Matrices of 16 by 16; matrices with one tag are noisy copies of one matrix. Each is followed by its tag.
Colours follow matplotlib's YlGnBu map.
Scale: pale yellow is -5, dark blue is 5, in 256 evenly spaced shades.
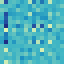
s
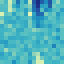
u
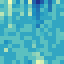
u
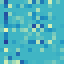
s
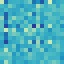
s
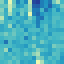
u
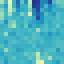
u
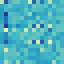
s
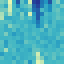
u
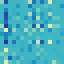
s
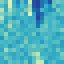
u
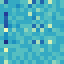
s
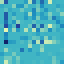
s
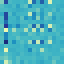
s
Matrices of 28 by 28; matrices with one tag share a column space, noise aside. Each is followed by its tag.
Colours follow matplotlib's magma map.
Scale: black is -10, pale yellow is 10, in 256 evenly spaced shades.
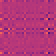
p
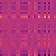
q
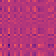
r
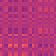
r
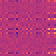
p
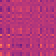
r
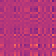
r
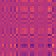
r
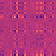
q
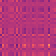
r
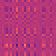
r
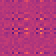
p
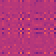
p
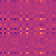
p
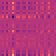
q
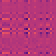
p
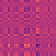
r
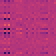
p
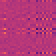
p
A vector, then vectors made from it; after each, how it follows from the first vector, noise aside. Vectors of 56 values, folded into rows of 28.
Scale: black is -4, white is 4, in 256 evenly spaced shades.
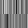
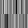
copied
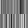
reversed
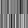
reversed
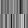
reversed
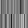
reversed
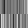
wrapped around
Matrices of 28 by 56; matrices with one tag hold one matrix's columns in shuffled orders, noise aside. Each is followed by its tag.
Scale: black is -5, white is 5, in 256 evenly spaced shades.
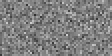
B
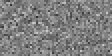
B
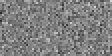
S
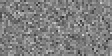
B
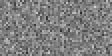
S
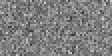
S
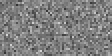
B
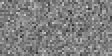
S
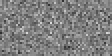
B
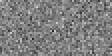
S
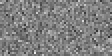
S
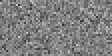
B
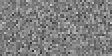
B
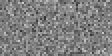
S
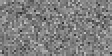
B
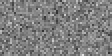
S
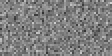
S
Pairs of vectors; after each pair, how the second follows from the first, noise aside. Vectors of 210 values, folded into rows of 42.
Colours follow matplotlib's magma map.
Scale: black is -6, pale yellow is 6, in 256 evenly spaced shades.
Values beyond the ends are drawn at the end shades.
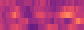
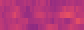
shrunk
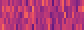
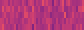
shrunk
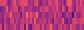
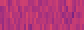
shrunk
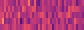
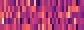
scaled up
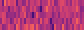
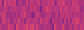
shrunk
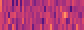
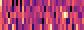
scaled up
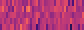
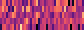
scaled up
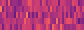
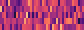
scaled up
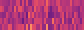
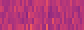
shrunk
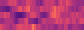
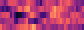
scaled up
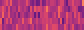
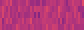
shrunk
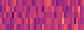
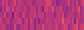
shrunk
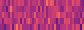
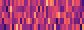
scaled up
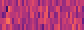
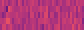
shrunk
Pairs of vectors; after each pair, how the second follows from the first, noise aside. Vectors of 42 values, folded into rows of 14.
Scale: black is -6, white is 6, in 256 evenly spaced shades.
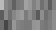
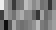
scaled up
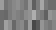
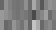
negated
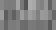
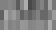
negated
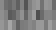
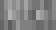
negated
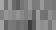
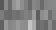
negated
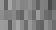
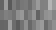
negated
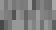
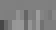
partly zeroed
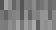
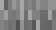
negated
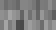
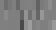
partly zeroed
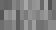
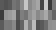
scaled up
